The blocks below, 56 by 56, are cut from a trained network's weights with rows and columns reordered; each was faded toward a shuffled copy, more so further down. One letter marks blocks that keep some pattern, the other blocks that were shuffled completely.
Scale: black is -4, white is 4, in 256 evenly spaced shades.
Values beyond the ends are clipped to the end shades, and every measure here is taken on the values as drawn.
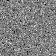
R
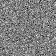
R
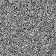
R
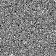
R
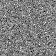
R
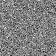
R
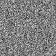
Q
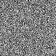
R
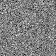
R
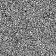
Q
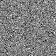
R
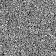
R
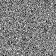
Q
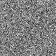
R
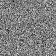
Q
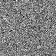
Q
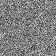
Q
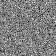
R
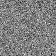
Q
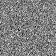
Q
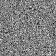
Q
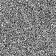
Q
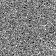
R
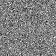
R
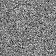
R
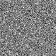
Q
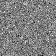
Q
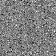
Q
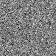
R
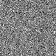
Q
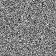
R
